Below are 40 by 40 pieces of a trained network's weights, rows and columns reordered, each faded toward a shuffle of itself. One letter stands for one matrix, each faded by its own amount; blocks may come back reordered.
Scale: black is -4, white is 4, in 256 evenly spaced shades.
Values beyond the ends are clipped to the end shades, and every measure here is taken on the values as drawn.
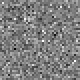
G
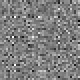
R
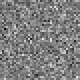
G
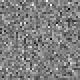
G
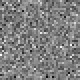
G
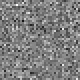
G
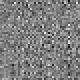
R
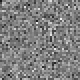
G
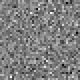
G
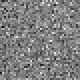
G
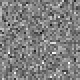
G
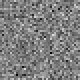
G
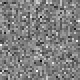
G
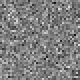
G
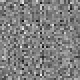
R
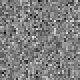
G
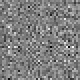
R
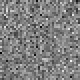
G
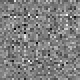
R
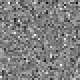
G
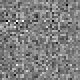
R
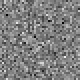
G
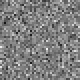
G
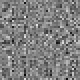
R
